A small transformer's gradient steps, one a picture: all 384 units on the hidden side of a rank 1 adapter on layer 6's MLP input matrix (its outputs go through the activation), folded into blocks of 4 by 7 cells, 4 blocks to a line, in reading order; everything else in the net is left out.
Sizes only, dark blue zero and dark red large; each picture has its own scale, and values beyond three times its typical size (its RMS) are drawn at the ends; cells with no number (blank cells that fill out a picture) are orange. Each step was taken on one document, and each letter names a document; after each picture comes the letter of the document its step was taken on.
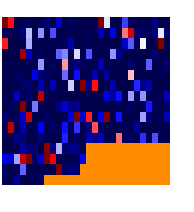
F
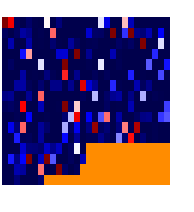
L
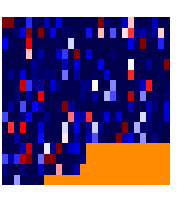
F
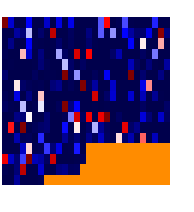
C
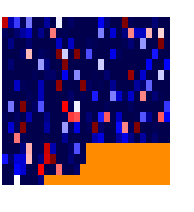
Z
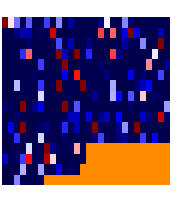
Z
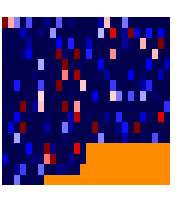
Z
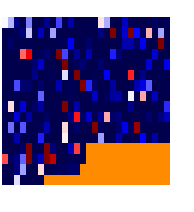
Z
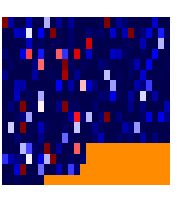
C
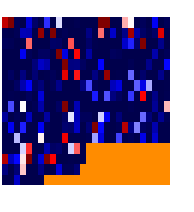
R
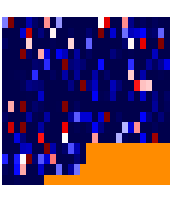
R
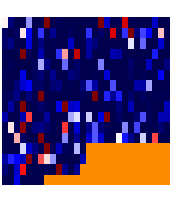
F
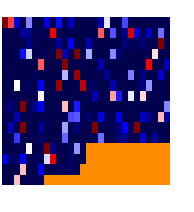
Z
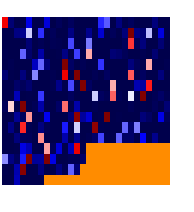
C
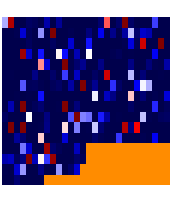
R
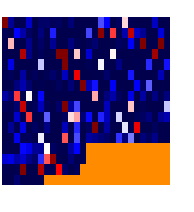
L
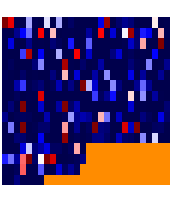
C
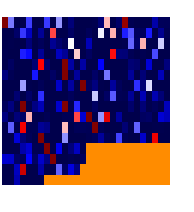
C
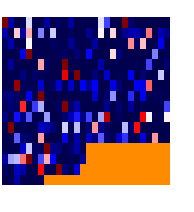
L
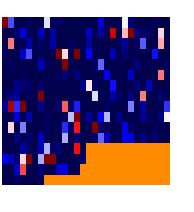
L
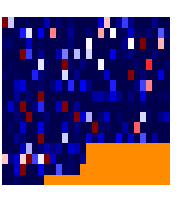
C
